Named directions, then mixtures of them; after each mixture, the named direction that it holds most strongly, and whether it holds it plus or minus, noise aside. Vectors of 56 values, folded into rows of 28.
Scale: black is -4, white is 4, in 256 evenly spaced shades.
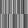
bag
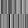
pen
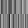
pen, plus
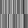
bag, plus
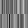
bag, minus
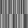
bag, plus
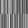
pen, minus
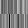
pen, plus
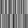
bag, plus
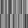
pen, plus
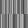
bag, plus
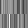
pen, minus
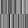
pen, plus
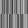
bag, minus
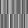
pen, minus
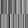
pen, plus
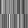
bag, plus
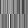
pen, minus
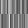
pen, minus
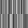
bag, plus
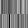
pen, plus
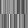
pen, minus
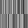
bag, plus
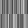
bag, minus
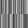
bag, plus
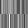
pen, minus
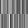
pen, minus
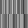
bag, plus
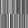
pen, minus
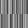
pen, minus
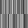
bag, plus
